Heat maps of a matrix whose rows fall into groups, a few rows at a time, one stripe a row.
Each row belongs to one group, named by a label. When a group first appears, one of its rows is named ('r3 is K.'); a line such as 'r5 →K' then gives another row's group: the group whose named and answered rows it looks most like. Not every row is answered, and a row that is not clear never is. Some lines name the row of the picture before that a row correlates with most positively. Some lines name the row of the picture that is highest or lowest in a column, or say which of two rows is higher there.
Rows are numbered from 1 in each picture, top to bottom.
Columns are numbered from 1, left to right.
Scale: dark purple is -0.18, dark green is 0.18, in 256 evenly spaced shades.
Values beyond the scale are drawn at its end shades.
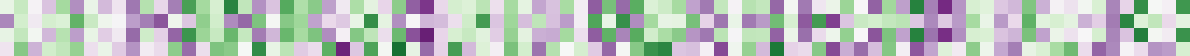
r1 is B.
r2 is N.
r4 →N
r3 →B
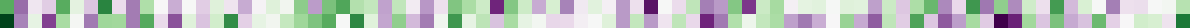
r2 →B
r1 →B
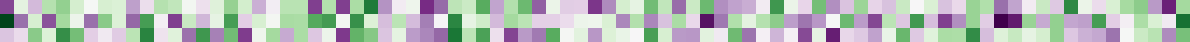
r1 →N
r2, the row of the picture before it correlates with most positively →2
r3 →N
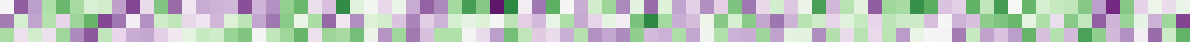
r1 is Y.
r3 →B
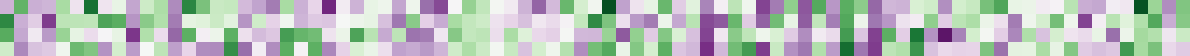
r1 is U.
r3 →B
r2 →U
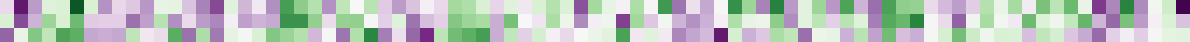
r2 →Y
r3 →N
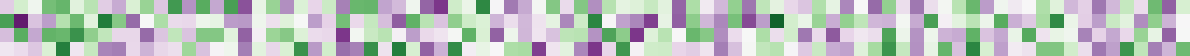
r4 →N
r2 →U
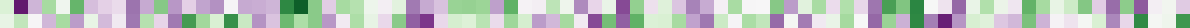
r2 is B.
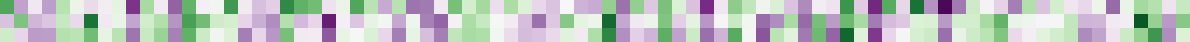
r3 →U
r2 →U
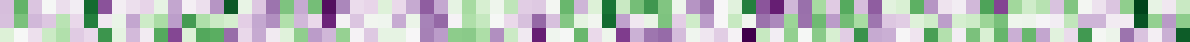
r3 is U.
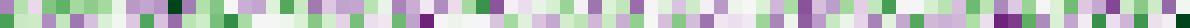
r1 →N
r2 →B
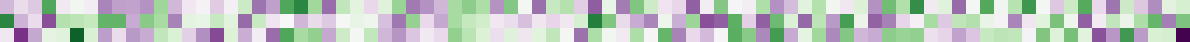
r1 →Y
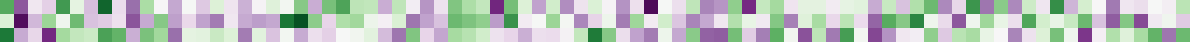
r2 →Y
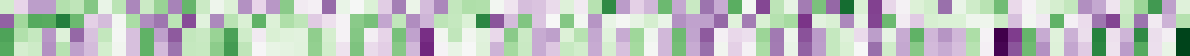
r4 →B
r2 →N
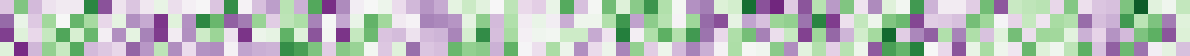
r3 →N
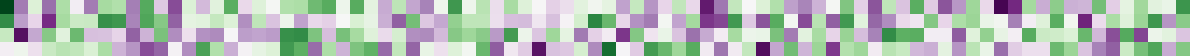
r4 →N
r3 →Y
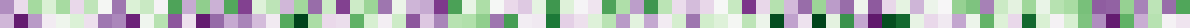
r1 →N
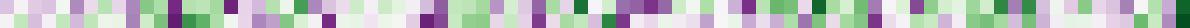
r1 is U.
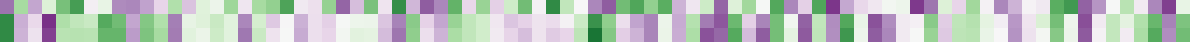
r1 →N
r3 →U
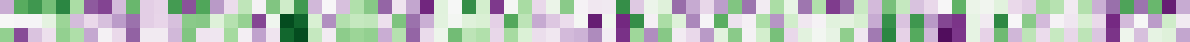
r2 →B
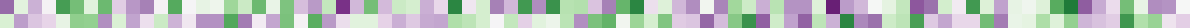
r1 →N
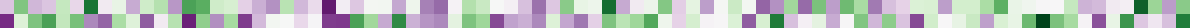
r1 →U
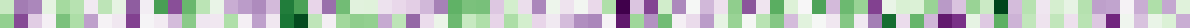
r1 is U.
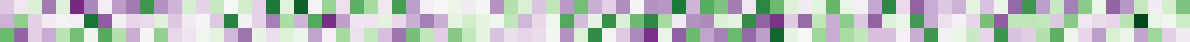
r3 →U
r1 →B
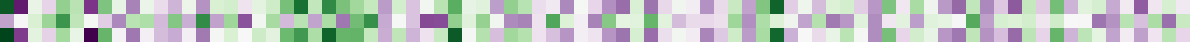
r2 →N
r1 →B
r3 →B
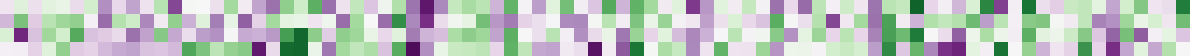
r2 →N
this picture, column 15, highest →4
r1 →Y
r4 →B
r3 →Y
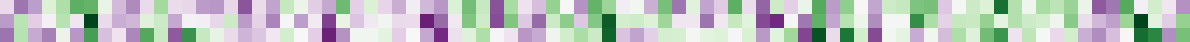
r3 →U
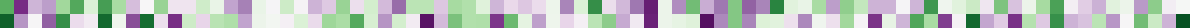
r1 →U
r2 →B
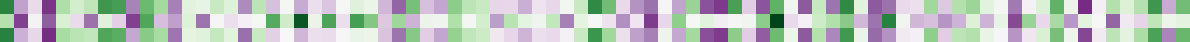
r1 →U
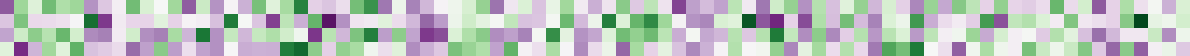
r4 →Y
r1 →N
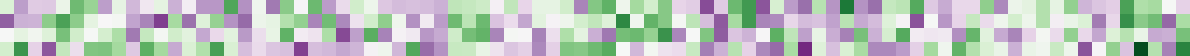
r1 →Y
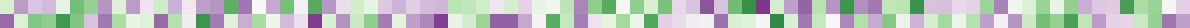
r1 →Y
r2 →N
